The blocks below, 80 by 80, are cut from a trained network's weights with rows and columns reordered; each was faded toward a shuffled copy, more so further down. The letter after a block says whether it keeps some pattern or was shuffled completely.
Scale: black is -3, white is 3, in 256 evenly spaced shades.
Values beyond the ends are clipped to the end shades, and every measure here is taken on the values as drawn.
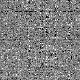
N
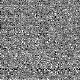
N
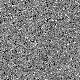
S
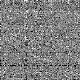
N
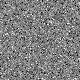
S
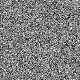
S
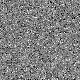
S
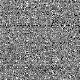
N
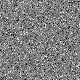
S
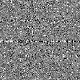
N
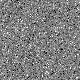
S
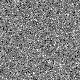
S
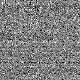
N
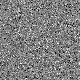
S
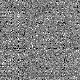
N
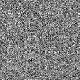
N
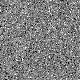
S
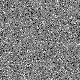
S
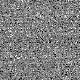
N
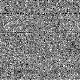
N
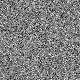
S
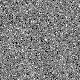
S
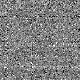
N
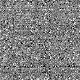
N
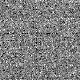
N
